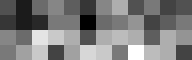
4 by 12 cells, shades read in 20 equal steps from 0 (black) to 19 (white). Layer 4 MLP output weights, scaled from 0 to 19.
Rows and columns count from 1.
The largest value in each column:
10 12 17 15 13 16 15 14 19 14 13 11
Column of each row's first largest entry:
8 9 3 9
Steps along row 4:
up up down up up down down up down down down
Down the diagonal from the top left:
6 2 17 5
